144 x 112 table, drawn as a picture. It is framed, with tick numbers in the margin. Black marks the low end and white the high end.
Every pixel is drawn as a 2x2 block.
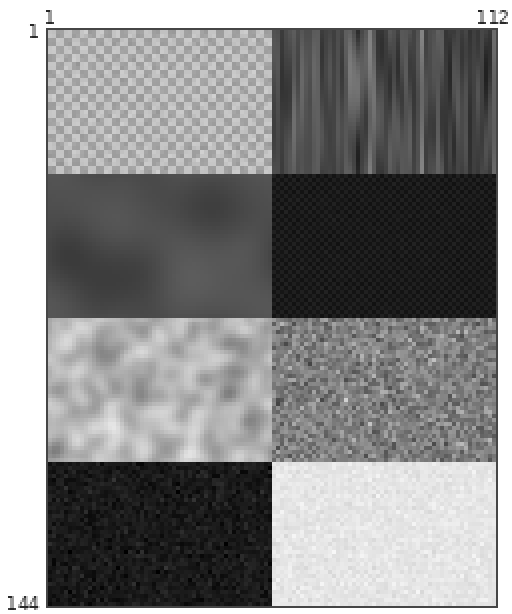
It is made of 4 by 2 panels. Panel 1,1: high, checkered. Panel 1,2: low, streaked downward. Panel 2,1: low, smooth, faint in contrast. Panel 2,2: very low, checkered, faint in contrast. Panel 3,1: high, blotchy. Panel 3,2: middling, fine-grained. Panel 4,1: very low, fine-grained, faint in contrast. Panel 4,2: very high, fine-grained, faint in contrast.
